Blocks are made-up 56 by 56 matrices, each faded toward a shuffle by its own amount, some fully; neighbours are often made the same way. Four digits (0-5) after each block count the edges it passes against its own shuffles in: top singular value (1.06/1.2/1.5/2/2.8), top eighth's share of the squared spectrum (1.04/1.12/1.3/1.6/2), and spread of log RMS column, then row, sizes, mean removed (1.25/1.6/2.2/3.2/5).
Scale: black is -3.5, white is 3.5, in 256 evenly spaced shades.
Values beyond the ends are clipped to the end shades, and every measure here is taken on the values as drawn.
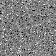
0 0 0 0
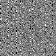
1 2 3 0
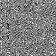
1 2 2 0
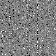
2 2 2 0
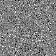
1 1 2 0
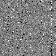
2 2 2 0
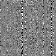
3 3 3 0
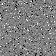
1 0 0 0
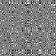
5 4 3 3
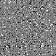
3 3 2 1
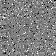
3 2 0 0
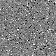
0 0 0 0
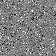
0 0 0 0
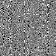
1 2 3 0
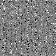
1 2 2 0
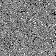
0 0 0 0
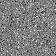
0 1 0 0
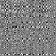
4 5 3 3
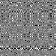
4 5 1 3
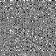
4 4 1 2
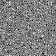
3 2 0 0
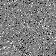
0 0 0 0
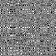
4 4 2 3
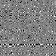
4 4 1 2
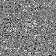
3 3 1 1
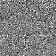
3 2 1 1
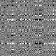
4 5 3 3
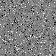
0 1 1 0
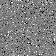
0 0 0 0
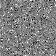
2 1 0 0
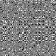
4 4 2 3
